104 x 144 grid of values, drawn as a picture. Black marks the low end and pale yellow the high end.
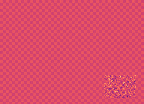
Odd rows or columns: none. Mirror symmetry: none. Roughest part: bottom right. Odd patch: rougher, in the bottom right. Grain: checkered.
